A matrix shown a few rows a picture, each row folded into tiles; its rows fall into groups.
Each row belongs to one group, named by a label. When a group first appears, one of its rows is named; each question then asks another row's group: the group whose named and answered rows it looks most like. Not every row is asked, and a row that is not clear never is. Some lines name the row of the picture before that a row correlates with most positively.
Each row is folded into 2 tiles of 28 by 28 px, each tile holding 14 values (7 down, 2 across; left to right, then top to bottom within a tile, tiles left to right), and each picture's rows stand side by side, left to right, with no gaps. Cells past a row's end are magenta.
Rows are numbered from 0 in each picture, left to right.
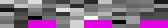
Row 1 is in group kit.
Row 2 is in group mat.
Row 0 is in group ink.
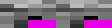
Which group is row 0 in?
ink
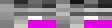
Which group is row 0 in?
kit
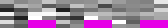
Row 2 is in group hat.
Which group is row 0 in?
hat
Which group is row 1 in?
hat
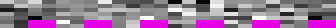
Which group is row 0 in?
ink
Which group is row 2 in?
kit
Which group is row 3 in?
kit
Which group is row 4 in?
hat
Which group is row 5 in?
mat
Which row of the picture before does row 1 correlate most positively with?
2
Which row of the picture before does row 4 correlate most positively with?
1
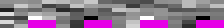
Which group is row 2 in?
kit
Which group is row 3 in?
ink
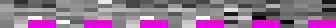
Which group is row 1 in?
hat
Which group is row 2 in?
kit
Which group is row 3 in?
kit
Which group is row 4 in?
mat
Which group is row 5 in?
mat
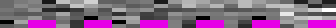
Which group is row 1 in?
ink
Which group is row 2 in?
mat
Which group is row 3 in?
ink
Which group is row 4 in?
ink
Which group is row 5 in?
kit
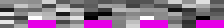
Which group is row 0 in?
hat
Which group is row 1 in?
mat
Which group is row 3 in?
ink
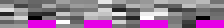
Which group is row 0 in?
mat
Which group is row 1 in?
hat
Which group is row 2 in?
hat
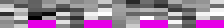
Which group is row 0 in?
mat
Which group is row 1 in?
hat
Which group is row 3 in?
hat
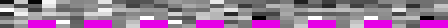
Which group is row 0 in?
kit
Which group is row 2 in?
kit
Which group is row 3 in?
hat
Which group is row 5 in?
kit
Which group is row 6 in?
kit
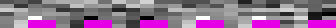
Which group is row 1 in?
ink
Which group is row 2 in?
ink
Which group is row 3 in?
kit
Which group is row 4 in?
kit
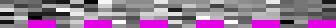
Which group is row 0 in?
mat
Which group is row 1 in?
kit
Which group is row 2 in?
hat
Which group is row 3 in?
hat
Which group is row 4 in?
hat
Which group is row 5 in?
mat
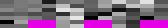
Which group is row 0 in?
mat
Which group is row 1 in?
mat
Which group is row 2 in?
ink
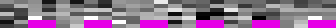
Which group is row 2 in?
hat
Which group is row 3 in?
mat
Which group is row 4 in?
mat
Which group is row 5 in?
kit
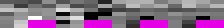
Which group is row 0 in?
kit
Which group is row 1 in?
mat
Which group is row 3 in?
ink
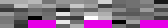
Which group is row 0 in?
ink
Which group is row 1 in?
hat
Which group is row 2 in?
mat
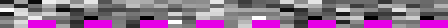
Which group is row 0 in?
kit
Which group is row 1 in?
ink
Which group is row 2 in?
ink
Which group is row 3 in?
hat
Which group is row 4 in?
kit
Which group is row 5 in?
ink
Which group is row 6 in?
mat
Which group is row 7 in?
mat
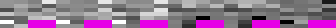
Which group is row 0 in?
hat
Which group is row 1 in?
hat
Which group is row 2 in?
hat
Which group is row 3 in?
ink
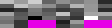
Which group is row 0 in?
ink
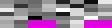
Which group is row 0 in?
mat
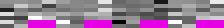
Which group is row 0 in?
hat
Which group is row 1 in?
hat
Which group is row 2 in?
mat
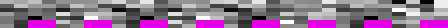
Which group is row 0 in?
ink
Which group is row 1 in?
hat
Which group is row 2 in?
ink
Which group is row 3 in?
hat
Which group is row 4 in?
ink
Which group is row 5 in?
hat
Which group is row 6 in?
ink
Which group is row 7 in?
kit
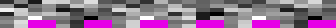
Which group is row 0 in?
kit
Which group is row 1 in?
ink
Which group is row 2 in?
kit
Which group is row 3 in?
mat
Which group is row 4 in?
kit
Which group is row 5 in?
ink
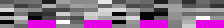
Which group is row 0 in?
mat
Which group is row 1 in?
hat
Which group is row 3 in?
kit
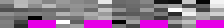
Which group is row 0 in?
ink
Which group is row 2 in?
mat
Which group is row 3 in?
kit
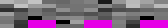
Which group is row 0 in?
ink
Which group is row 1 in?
mat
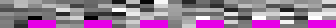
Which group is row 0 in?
ink
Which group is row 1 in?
mat
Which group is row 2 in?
kit
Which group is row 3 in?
kit
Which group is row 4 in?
hat
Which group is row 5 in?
hat
